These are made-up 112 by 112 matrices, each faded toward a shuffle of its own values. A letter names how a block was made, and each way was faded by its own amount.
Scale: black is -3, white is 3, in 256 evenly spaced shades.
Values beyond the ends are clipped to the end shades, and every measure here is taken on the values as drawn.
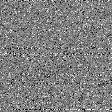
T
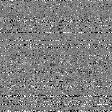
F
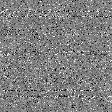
T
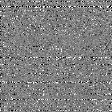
F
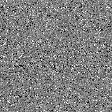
T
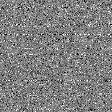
T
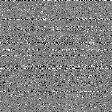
F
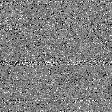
T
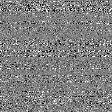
F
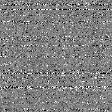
F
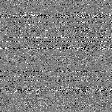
F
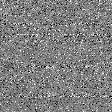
T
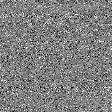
T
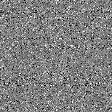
T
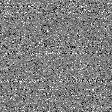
T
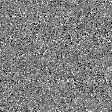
T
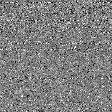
T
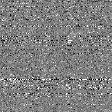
F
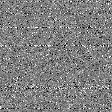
T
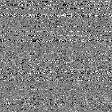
F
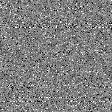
T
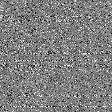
T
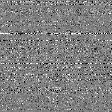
F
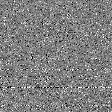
T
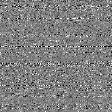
F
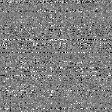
F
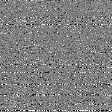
F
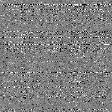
F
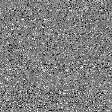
T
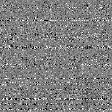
F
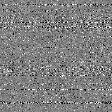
F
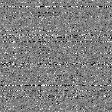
F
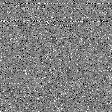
T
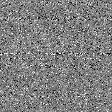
T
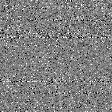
T
